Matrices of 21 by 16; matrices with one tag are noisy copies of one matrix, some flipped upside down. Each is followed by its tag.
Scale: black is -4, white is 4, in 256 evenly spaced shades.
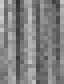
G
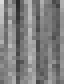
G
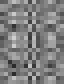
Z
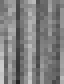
G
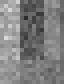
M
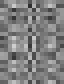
Z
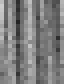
G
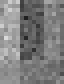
M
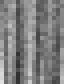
G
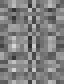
Z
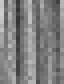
G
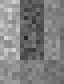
M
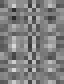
Z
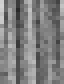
G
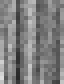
G
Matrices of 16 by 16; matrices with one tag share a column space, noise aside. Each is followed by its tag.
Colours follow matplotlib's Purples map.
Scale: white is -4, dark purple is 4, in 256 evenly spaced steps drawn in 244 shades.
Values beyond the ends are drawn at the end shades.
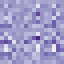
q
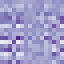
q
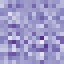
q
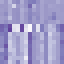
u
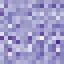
q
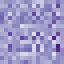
q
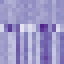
u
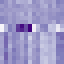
u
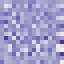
q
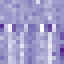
u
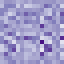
q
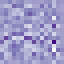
q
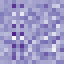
q
